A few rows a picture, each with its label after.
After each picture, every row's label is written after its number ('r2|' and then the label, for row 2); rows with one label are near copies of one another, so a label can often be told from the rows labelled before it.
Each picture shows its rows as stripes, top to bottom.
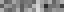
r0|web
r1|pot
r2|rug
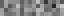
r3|pot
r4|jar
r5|rug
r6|web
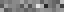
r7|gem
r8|pot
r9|web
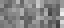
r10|rug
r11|rug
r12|gem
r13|gem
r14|web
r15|gem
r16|gem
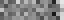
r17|jar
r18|gem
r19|web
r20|jar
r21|gem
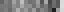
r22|gem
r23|gem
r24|jar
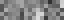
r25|gem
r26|gem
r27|pot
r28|rug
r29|pot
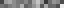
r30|pot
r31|gem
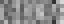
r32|jar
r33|rug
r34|rug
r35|rug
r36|web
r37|jar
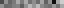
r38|jar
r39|rug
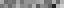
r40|rug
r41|jar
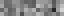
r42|web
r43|web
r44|jar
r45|rug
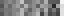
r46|gem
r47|jar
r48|gem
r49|gem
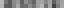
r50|web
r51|web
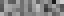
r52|jar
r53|pot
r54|pot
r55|web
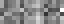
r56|rug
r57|rug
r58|gem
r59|pot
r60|rug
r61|rug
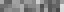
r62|rug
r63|gem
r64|gem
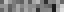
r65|pot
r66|jar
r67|jar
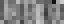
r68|jar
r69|pot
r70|pot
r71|pot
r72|pot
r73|rug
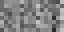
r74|gem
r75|pot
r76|gem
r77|web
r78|jar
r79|rug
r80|web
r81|jar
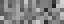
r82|jar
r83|jar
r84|pot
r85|gem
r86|web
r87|pot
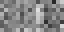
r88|jar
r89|rug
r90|pot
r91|rug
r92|rug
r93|pot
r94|gem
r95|rug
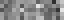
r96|jar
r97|rug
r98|gem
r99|rug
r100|rug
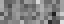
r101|rug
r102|web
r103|web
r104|jar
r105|web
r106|gem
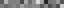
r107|pot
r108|gem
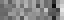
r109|jar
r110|jar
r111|gem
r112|gem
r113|jar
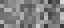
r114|gem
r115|web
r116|pot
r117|gem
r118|gem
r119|web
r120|pot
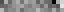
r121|jar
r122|gem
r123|rug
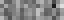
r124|web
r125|jar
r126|rug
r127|rug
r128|web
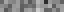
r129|pot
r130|web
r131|rug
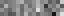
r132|gem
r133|pot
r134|rug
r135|jar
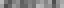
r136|web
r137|web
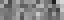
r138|jar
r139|web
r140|gem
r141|rug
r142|rug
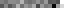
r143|gem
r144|jar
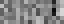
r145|jar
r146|web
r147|jar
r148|jar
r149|rug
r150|pot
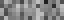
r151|pot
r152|jar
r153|rug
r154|rug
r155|pot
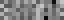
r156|jar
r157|web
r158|pot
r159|web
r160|pot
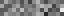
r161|pot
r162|web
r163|gem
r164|pot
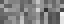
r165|pot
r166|web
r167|pot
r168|gem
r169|gem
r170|gem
